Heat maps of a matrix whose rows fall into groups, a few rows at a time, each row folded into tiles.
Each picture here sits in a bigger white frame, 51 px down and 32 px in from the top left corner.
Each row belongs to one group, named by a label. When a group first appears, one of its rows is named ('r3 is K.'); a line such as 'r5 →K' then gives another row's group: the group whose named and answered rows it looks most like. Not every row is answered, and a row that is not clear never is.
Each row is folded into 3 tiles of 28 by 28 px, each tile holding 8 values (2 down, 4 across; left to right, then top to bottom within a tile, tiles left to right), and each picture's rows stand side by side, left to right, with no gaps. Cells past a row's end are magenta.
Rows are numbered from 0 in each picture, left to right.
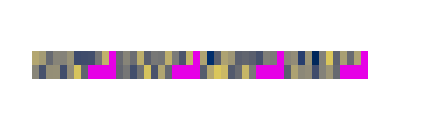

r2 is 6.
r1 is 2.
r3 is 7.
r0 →6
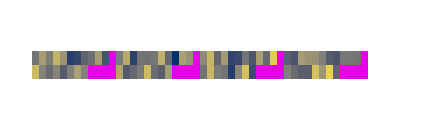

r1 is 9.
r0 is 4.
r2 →7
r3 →2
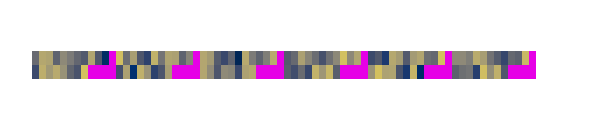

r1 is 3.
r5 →2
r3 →2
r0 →3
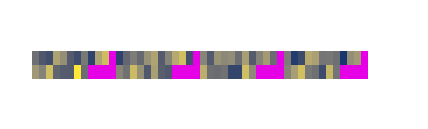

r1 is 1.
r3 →6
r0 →6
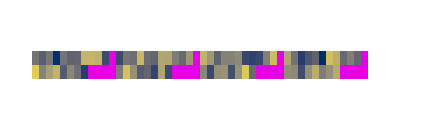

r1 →7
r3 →9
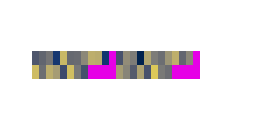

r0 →1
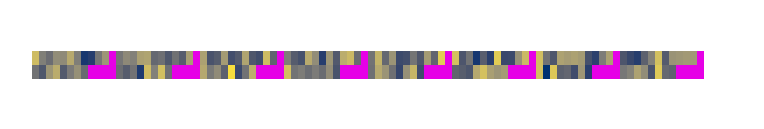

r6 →6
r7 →1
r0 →6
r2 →9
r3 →4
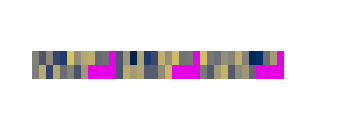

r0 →3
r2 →6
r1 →7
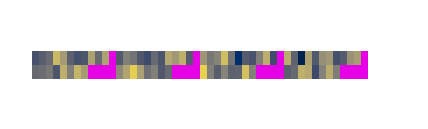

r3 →6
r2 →4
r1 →1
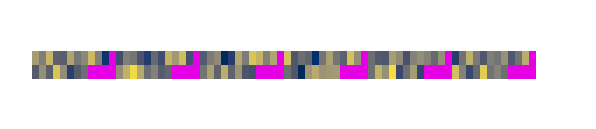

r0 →3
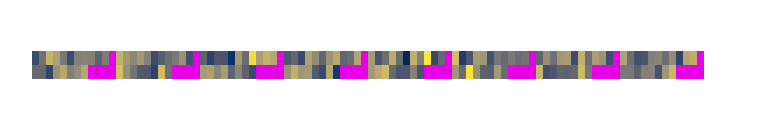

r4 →7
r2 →1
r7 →9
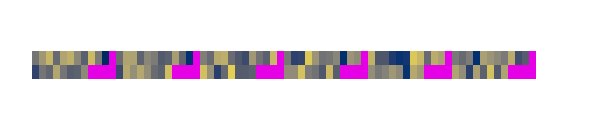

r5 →3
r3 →6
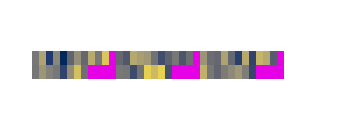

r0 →7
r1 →2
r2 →4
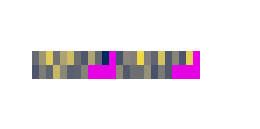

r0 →3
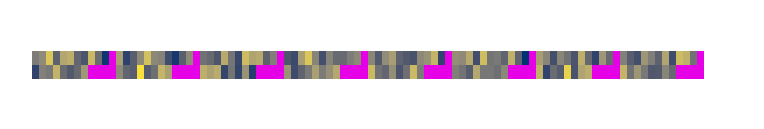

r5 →3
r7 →4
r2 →7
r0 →3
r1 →6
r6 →9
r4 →4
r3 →2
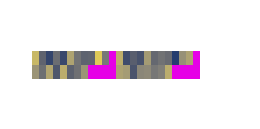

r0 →9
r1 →9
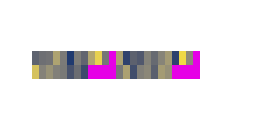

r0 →4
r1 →9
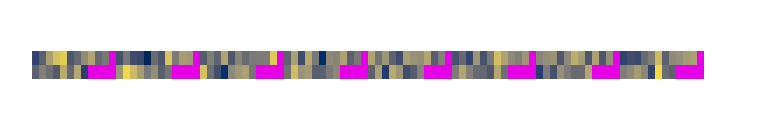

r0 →2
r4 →3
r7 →1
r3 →7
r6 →3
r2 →2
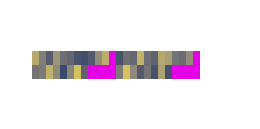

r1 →7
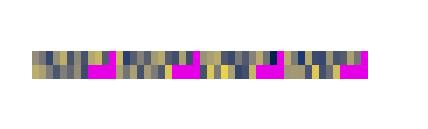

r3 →9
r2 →3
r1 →9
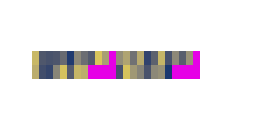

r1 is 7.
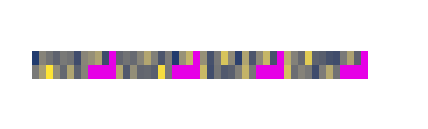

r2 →4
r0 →1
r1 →6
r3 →4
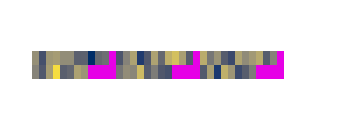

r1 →1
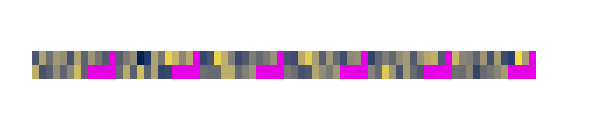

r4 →1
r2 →2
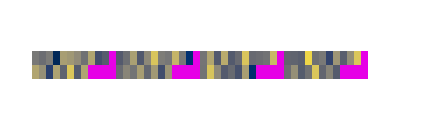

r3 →2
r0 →3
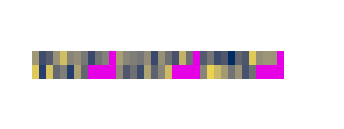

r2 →1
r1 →9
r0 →6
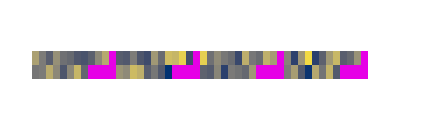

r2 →9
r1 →1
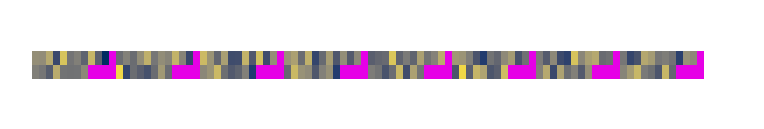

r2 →7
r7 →6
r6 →3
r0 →3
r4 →2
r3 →7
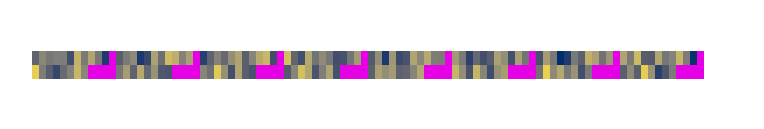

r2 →1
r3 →6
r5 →9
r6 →1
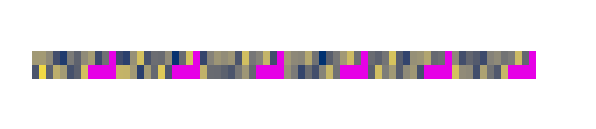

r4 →7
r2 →4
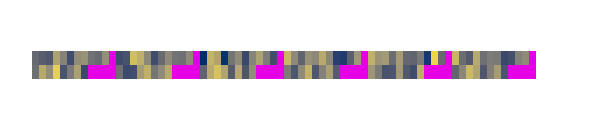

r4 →9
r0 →7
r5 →6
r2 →1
